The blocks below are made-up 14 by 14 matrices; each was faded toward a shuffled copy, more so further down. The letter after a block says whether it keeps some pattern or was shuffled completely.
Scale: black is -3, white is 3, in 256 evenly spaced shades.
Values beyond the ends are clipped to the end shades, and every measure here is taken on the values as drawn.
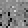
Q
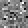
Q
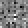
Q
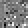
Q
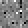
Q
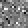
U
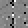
Q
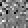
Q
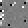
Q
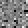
Q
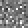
Q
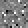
U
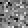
U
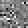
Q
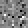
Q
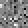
Q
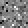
Q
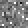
U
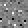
U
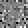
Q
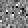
U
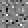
Q
